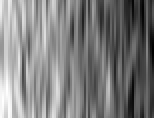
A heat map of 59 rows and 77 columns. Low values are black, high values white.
Grain: streaks running down. Calmest part: centre. Slope: up to the left.
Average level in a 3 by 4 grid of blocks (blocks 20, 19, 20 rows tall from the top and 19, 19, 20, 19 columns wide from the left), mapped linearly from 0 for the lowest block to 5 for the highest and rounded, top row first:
5 3 1 0 / 4 3 2 1 / 5 4 2 1
